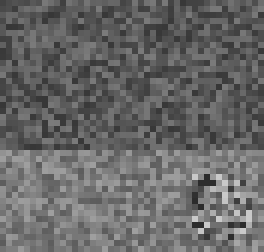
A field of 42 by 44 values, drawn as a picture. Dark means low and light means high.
On average the colour sits 40% of the way up the scale. An odd patch, rougher than its surroundings, sits in the bottom right. The bottom part is higher, past a seam about 60% of the way down. The bottom right is the roughest part.
